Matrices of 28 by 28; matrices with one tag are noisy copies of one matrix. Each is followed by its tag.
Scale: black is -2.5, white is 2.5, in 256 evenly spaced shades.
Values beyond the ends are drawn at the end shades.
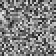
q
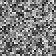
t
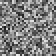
t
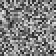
q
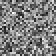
t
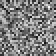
q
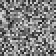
q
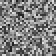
t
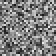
t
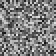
q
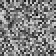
q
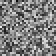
t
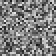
t
